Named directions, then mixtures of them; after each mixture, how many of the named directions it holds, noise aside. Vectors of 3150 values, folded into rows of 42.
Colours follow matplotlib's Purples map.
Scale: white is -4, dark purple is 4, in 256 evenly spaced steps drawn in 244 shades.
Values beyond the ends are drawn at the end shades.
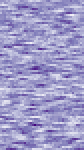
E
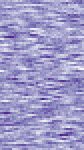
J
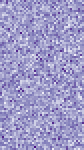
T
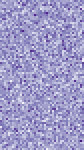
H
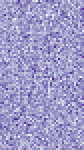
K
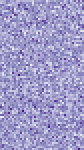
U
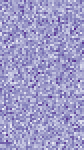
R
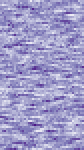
one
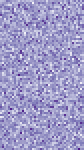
one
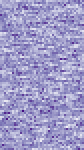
three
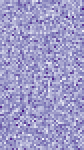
two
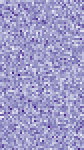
one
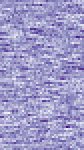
two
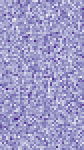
one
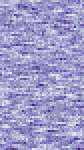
two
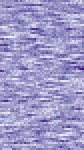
one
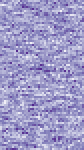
three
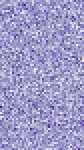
two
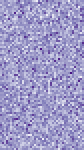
two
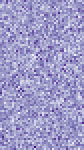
one
